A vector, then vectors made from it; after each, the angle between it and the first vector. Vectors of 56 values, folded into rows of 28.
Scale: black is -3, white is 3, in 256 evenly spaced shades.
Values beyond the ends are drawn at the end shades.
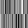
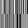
orthogonal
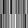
orthogonal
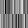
nearly parallel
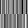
partly opposed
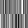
nearly parallel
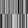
partly opposed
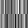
partly aligned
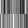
orthogonal
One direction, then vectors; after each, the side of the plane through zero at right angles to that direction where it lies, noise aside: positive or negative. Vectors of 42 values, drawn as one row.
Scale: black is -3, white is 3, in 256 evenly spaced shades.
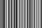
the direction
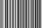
negative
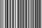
negative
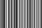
positive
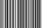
negative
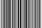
negative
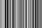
negative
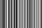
positive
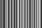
positive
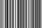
negative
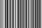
negative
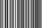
negative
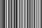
positive
